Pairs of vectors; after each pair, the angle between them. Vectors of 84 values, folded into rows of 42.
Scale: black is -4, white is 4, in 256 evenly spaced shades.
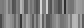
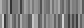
partly opposed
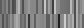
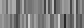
nearly opposite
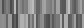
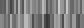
partly aligned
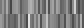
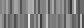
nearly parallel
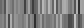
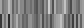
partly aligned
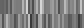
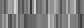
orthogonal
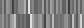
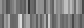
partly opposed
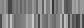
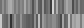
nearly opposite
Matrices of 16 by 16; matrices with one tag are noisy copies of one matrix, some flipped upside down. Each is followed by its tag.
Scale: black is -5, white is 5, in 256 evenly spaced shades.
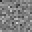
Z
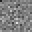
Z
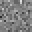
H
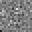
Z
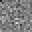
Z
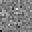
Z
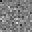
Z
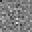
Z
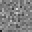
Z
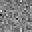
H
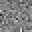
H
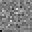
Z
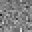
H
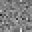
H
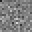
Z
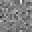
H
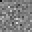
Z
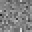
H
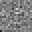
Z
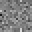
H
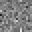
H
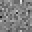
H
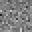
H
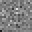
Z
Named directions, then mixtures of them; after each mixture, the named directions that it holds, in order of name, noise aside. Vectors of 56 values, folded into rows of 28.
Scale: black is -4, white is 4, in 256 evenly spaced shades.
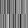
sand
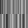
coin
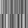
coin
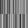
coin, sand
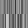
coin, sand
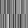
sand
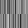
sand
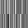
sand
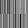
coin, sand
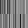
coin, sand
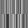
coin, sand
